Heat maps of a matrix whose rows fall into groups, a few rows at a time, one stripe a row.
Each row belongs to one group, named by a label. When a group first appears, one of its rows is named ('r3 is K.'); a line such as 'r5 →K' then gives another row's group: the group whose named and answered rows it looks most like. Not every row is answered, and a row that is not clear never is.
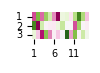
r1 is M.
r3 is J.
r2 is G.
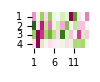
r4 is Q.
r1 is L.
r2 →J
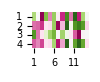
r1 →J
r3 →G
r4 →M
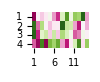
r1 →M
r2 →G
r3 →G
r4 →Q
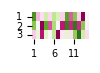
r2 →J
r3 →M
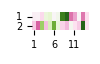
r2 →Q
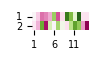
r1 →M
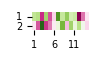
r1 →J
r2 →Q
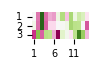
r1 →Q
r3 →M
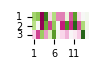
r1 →J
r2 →J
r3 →Q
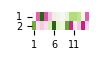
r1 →Q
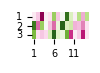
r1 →M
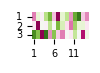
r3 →J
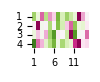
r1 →J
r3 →L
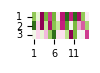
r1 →J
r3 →L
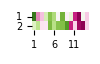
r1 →G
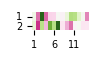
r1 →Q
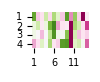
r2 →L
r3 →L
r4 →L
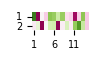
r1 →G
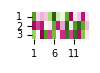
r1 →L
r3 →J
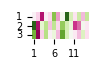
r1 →M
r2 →G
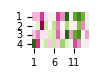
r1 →M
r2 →M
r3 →M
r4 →G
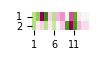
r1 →J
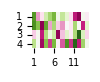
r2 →J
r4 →J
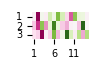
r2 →Q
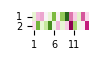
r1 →L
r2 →L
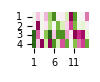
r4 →J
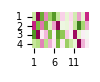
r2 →M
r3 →G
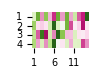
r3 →Q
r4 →L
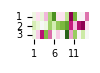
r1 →L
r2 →L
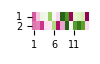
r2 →M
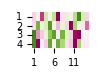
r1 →M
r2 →L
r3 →G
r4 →G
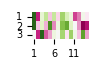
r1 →G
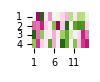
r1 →Q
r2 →M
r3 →G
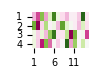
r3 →L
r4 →J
